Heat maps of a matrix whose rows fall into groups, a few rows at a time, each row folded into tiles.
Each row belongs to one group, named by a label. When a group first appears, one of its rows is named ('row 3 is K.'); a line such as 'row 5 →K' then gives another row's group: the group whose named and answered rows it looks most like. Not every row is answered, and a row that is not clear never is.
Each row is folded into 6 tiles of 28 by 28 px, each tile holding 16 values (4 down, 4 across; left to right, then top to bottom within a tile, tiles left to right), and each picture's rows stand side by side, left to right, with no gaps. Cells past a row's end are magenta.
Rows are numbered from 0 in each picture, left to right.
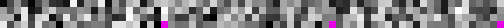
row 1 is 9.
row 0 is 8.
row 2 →8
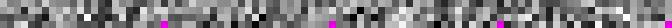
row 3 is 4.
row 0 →9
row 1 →9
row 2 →9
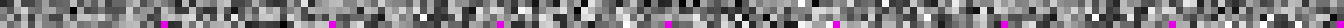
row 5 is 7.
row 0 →8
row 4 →4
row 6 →9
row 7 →7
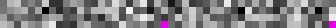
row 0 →7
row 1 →8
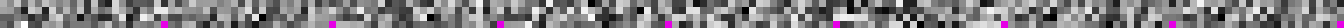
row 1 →9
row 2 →7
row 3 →7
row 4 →8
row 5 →4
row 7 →9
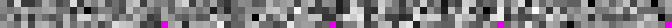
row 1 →7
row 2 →8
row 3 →7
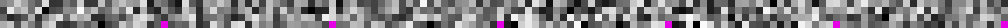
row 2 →8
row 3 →4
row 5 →9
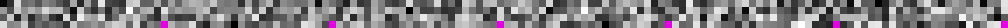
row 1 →9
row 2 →8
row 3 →7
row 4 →8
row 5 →4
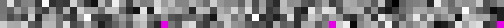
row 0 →7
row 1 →9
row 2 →7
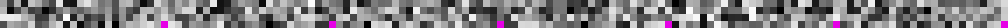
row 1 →7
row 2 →8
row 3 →4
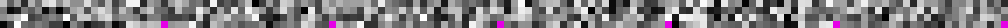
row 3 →8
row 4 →4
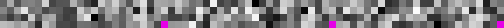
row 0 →7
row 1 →7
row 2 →7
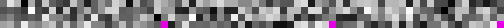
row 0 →7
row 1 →4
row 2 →9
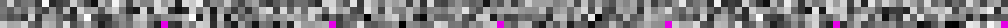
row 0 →7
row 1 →4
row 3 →9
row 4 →7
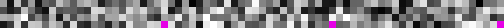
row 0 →4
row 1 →8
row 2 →4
